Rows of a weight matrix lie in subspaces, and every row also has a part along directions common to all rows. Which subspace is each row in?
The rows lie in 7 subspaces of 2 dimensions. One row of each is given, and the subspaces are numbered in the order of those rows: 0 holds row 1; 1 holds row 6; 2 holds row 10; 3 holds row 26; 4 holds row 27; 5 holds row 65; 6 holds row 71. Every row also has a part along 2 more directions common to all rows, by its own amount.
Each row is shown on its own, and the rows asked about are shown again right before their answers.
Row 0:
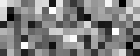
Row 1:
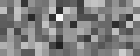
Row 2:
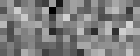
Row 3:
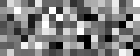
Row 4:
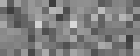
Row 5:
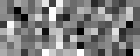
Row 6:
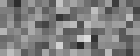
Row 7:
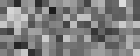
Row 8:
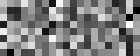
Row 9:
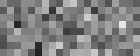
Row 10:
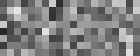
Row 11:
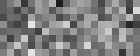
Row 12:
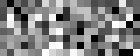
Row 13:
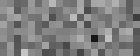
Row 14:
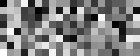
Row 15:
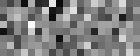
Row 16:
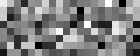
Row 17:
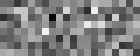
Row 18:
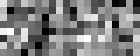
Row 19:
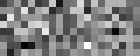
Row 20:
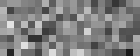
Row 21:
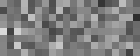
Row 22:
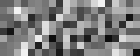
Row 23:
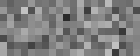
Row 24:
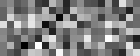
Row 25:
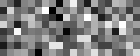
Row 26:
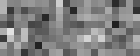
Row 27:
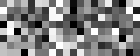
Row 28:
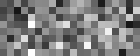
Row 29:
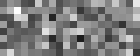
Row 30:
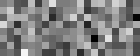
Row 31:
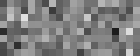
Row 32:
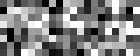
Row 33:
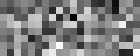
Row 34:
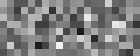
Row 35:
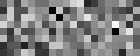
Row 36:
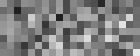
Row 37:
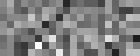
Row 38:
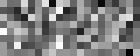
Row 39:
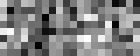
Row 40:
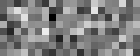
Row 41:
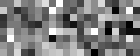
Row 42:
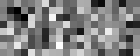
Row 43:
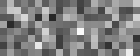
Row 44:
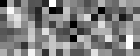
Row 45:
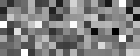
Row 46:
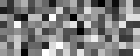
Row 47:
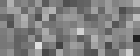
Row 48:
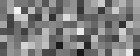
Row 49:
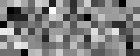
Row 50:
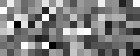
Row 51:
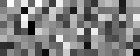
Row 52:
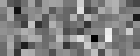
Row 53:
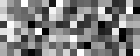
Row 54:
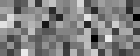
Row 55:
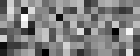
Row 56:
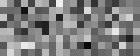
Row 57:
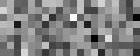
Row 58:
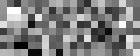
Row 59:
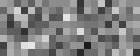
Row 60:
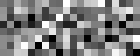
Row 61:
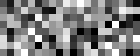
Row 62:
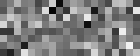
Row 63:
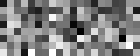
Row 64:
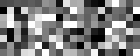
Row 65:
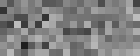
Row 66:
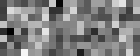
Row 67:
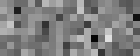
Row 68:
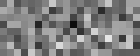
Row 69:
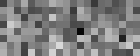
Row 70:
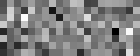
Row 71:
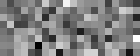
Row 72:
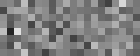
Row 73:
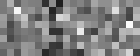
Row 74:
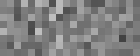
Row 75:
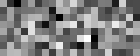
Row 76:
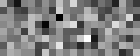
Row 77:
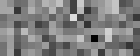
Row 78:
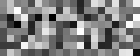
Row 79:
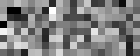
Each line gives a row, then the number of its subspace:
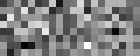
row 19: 1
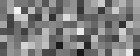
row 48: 1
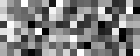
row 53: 2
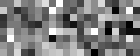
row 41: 3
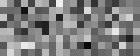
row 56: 1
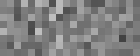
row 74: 0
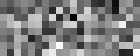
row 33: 5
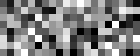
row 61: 6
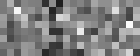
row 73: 3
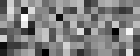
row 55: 0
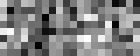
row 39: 3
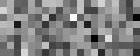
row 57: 5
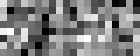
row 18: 3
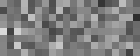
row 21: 0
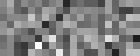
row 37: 6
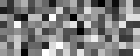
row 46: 5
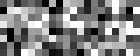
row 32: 3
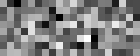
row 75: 1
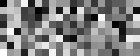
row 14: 4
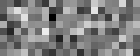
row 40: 1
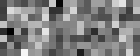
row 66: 3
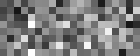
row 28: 2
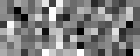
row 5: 3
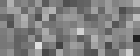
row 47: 6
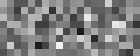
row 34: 4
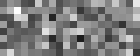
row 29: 2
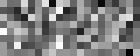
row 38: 0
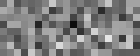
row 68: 4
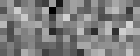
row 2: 3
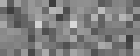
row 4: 4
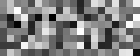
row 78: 6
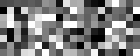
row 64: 3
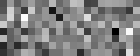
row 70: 0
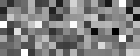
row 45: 4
